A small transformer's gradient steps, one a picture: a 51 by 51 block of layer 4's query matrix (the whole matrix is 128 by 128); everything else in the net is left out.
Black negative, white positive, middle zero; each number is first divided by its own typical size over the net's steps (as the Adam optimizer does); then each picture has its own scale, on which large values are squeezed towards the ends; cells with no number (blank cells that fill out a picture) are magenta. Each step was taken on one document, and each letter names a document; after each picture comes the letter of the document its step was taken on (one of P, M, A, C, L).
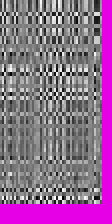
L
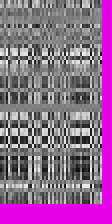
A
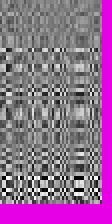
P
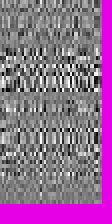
L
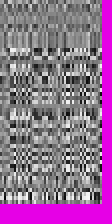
A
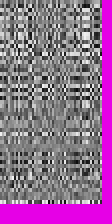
A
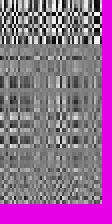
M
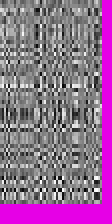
L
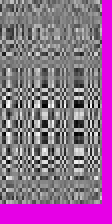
P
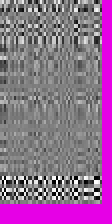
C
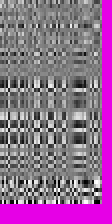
C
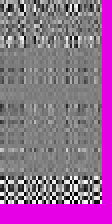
C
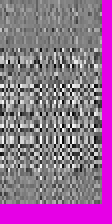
L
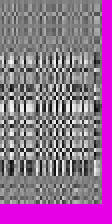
M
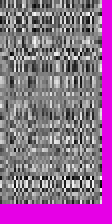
A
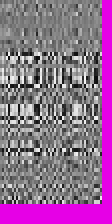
M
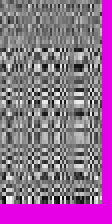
P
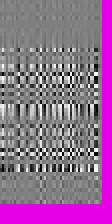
L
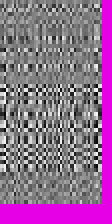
M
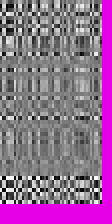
P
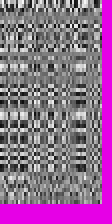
C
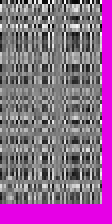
A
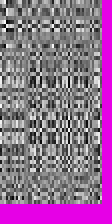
P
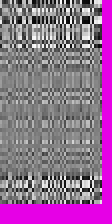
A
